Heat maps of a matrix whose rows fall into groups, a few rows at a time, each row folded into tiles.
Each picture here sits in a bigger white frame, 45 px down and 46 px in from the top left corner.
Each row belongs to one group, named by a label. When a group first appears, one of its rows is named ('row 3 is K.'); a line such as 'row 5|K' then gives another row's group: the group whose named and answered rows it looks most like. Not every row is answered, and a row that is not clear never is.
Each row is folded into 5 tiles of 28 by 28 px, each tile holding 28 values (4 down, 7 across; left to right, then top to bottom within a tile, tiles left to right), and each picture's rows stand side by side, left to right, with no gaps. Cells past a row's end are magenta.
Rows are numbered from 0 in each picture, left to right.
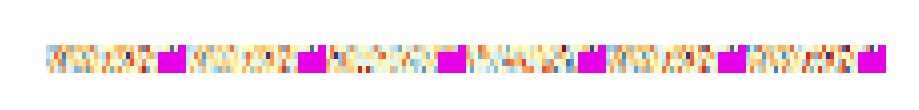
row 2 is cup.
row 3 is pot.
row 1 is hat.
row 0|hat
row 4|hat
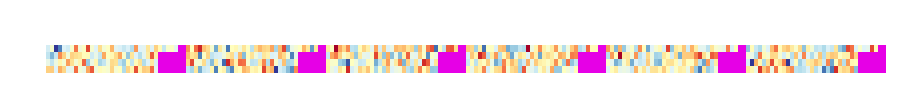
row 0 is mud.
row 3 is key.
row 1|pot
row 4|key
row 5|mud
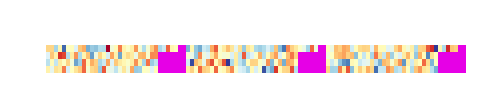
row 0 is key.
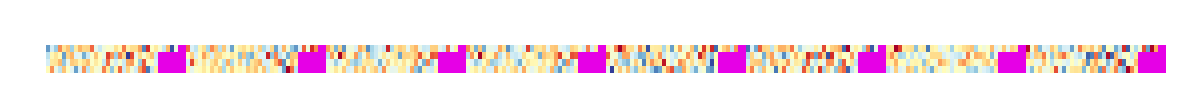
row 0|hat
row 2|key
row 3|key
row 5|hat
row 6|pot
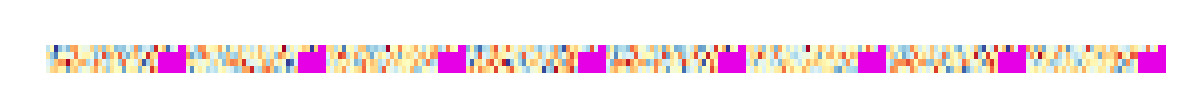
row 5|key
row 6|mud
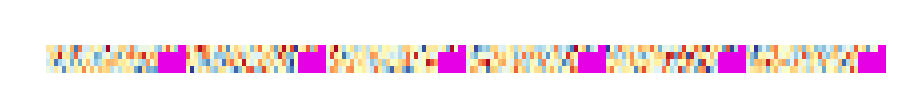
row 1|pot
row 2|mud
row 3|mud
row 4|hat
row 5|mud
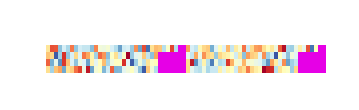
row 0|cup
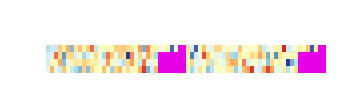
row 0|hat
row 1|pot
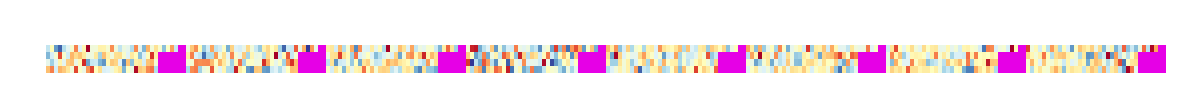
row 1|mud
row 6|mud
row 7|cup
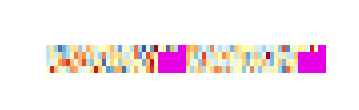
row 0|mud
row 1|cup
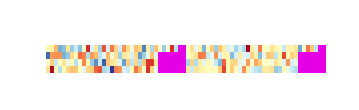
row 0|mud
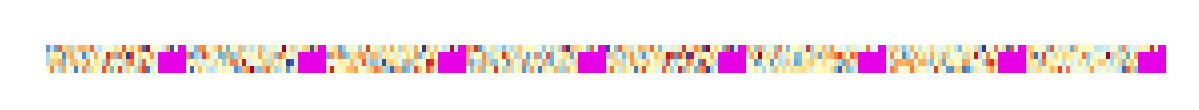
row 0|hat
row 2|mud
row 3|cup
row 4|hat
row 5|key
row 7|cup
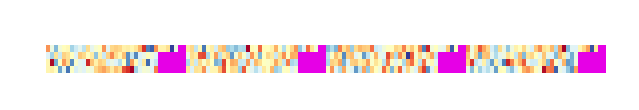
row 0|pot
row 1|key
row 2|hat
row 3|pot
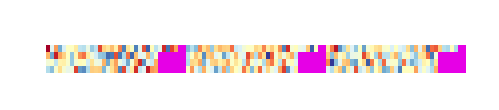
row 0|cup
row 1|hat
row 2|cup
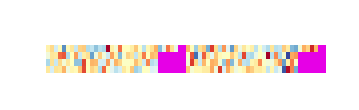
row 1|cup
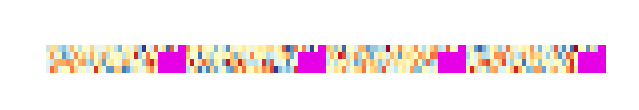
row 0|mud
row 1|pot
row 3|mud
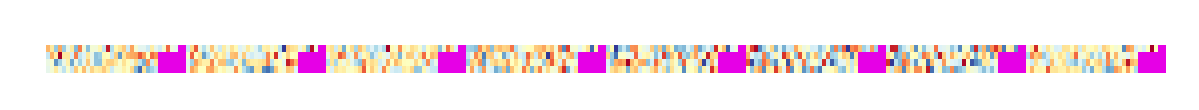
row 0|key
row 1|mud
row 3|hat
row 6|cup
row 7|mud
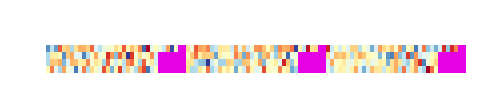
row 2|cup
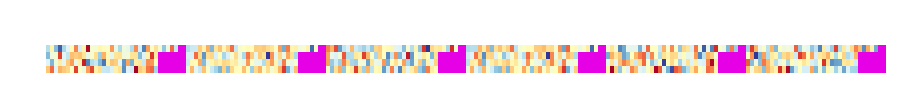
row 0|mud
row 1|hat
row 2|cup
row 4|mud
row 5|cup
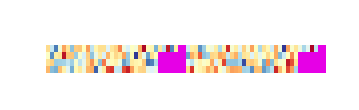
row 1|mud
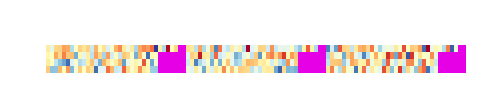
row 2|hat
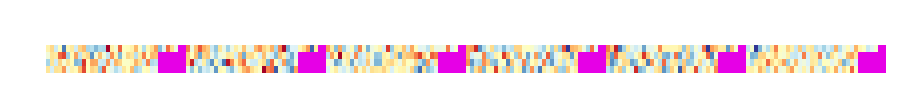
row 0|key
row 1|pot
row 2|key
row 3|cup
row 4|cup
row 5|mud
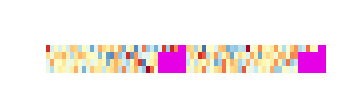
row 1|key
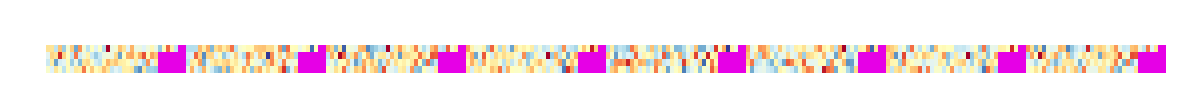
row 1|hat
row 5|pot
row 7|key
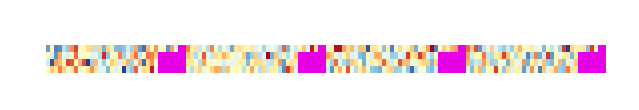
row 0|mud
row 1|cup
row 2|pot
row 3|cup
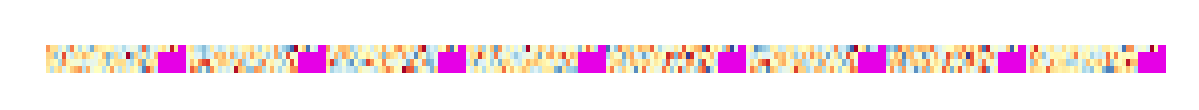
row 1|mud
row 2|pot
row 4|hat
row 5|mud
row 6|hat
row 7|mud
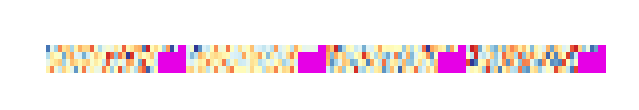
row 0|hat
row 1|mud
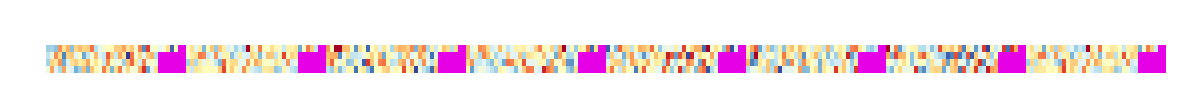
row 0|hat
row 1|key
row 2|pot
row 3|pot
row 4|hat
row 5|cup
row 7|key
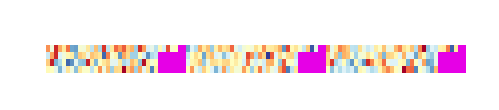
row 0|pot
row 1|hat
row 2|pot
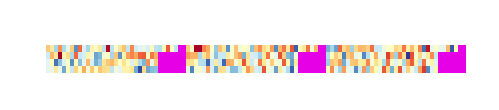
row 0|key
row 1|pot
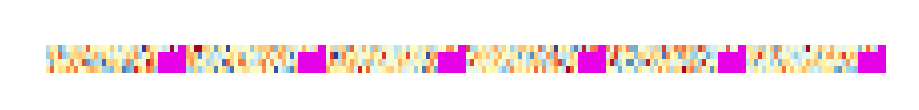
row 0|mud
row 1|pot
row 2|cup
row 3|cup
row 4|pot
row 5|key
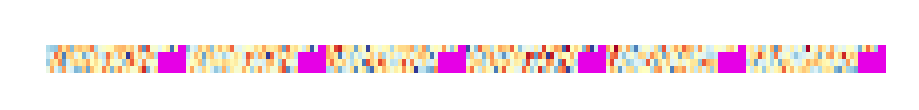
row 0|hat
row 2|pot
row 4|pot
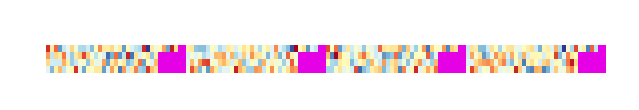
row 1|mud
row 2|cup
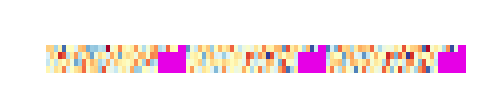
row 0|key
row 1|hat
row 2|hat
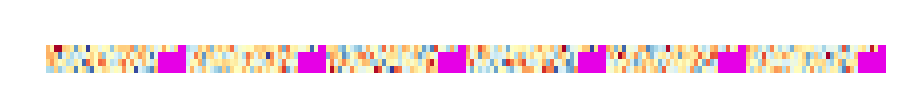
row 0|pot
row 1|hat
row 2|mud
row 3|pot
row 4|key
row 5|cup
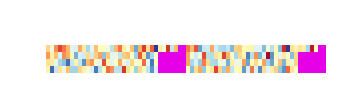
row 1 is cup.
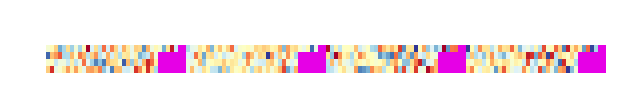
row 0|mud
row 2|cup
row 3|hat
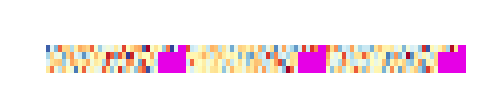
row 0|hat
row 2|cup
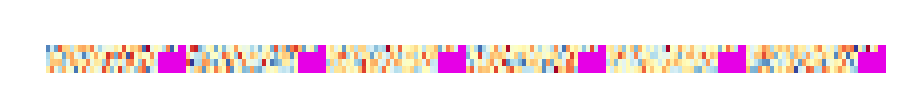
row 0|hat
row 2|key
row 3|mud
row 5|pot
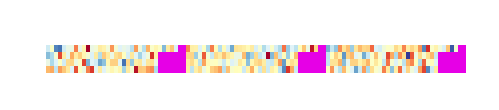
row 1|cup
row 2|hat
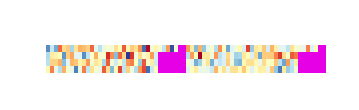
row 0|hat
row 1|key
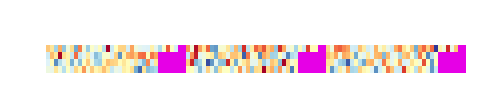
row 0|key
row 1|pot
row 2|pot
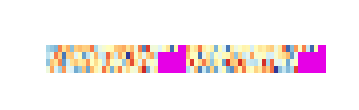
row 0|hat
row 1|pot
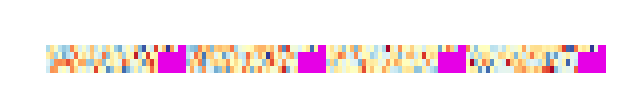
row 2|key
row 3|pot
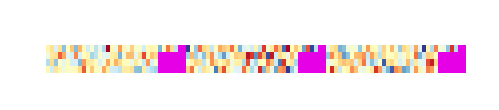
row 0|key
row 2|mud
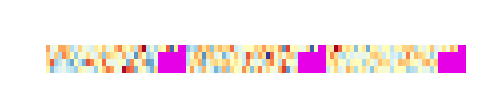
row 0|pot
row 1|hat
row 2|pot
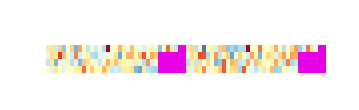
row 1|key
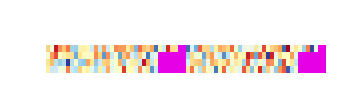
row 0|pot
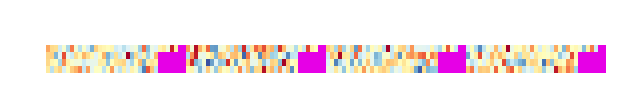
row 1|pot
